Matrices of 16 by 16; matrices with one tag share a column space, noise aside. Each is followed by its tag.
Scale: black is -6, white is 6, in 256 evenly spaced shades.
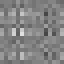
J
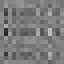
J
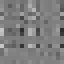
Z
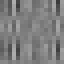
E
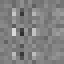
J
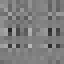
Z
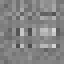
Z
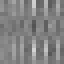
E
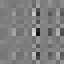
J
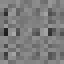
J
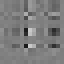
Z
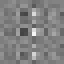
J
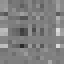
Z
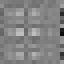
J
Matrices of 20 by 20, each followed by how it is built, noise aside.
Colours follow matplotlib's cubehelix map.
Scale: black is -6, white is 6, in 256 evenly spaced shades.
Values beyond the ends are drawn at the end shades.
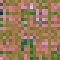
low rank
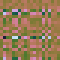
low rank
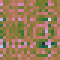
low rank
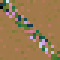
banded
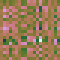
low rank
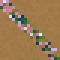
banded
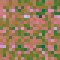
low rank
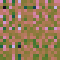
low rank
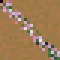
banded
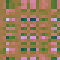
low rank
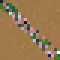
banded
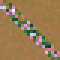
banded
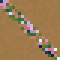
banded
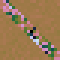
banded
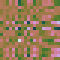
low rank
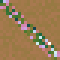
banded
